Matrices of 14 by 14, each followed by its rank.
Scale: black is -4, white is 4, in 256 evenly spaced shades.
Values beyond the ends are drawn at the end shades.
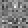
three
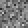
full rank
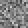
full rank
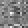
three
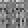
three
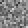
full rank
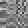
three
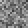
full rank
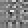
three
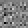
three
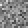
full rank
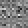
three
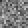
full rank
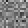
three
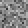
full rank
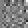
three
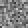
full rank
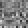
three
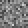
full rank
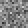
full rank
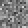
full rank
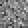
full rank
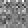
three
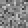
full rank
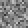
full rank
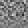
three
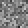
full rank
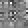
three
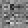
three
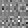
three
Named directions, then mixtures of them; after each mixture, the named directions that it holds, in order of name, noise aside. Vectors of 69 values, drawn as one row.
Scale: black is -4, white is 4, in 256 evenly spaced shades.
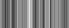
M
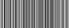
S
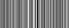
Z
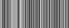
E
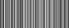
S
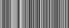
E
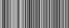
E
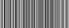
S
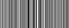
Z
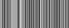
E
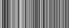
E, M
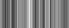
M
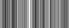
M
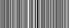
Z
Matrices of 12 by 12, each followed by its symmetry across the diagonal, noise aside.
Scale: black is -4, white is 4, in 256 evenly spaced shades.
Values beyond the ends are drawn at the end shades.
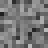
symmetric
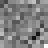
symmetric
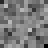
symmetric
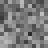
neither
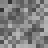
symmetric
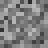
symmetric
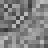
symmetric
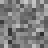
neither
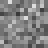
neither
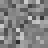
symmetric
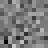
neither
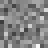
neither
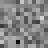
neither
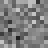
neither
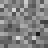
neither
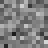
neither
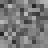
neither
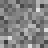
symmetric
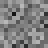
symmetric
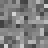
symmetric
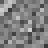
symmetric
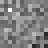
symmetric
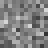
neither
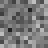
symmetric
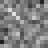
symmetric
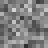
neither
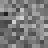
neither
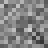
symmetric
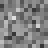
neither
